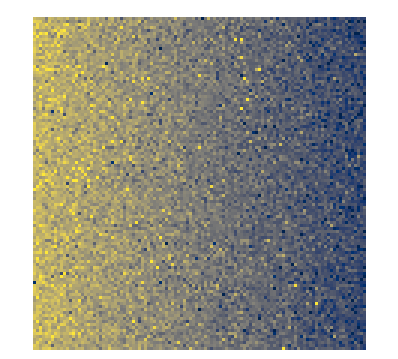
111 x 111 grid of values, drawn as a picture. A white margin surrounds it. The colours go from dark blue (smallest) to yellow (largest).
No regular stripes run through it. The texture is fine-grained noise. Values rise toward the left. No single row or column stands out from its neighbours.
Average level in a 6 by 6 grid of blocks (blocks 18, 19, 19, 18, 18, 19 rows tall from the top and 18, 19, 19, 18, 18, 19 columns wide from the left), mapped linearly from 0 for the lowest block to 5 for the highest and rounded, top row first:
5 4 3 2 1 0 | 5 4 3 2 1 0 | 5 4 3 2 1 0 | 5 4 3 2 1 0 | 5 4 3 2 1 0 | 5 4 3 2 1 0
